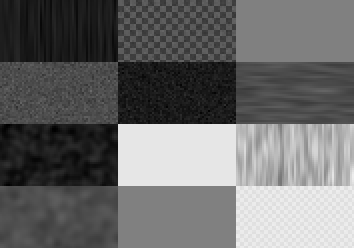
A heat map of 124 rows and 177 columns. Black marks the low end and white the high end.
It is made of 4 by 3 panels. Panel 1,1: very low, streaked downward, faint in contrast. Panel 1,2: low, checkered. Panel 1,3: middling, flat. Panel 2,1: low, fine-grained, faint in contrast. Panel 2,2: very low, fine-grained, faint in contrast. Panel 2,3: low, streaked across, faint in contrast. Panel 3,1: very low, blotchy, faint in contrast. Panel 3,2: very high, flat. Panel 3,3: high, streaked downward. Panel 4,1: low, blotchy, faint in contrast. Panel 4,2: middling, flat. Panel 4,3: very high, checkered, faint in contrast.
